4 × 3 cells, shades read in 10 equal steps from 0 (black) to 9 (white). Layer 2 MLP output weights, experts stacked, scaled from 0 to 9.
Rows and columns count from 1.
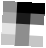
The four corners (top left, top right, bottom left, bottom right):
5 0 7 7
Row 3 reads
8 5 9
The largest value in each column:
8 5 9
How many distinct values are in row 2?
3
